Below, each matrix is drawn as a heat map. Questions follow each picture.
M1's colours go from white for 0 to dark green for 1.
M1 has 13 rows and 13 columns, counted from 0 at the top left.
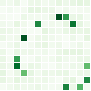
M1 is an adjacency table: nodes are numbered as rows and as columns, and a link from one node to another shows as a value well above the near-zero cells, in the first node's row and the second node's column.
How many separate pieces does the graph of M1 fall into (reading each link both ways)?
7
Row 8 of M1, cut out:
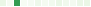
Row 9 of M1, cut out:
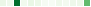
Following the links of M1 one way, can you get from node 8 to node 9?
yes
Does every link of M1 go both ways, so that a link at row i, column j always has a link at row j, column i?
yes
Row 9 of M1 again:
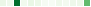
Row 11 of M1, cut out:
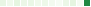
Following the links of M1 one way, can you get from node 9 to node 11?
yes
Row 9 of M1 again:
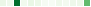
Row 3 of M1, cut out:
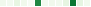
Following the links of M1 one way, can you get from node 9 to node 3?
no
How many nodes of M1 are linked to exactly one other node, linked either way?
4
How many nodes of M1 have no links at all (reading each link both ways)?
5
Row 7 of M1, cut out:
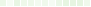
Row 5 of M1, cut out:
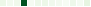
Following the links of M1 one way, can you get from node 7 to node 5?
no
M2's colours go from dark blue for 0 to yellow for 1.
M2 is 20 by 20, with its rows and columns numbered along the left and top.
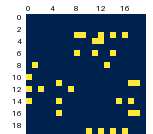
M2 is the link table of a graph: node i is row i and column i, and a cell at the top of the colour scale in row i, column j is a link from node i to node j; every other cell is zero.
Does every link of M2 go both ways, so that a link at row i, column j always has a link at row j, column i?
no
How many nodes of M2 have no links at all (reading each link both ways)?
0
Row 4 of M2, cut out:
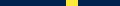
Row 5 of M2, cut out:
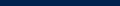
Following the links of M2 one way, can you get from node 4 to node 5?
yes
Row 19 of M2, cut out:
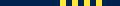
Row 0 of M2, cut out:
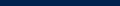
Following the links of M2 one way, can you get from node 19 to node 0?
yes
